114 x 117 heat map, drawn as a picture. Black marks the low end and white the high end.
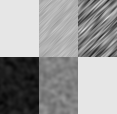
It is made of 2 by 3 panels. Panel 1,1: very high, flat. Panel 1,2: high, slanting up to the right, faint in contrast. Panel 1,3: middling, slanting up to the right, strong in contrast. Panel 2,1: very low, blotchy, faint in contrast. Panel 2,2: middling, blotchy, faint in contrast. Panel 2,3: very high, flat.
